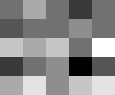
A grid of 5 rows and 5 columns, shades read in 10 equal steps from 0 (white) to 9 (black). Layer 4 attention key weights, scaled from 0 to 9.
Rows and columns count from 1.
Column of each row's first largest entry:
4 1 4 4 3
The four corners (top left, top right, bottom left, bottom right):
5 5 3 1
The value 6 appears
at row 2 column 1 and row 4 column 5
